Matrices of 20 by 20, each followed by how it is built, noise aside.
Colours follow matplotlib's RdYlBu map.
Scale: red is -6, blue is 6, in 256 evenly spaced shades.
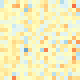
low rank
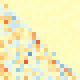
lower triangular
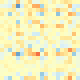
low rank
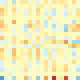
low rank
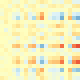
low rank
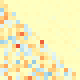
lower triangular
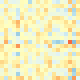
low rank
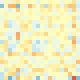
low rank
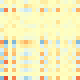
low rank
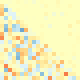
lower triangular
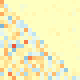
lower triangular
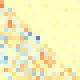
lower triangular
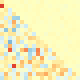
lower triangular
